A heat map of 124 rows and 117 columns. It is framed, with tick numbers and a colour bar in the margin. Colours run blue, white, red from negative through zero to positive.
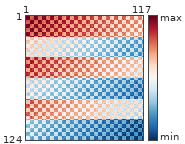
Stripes: horizontal, repeating 3 times. Average level on the scale: 50%. Ninth with the highest average: top left. Slope: up to the top left. Ninth with the lowest average: bottom right.
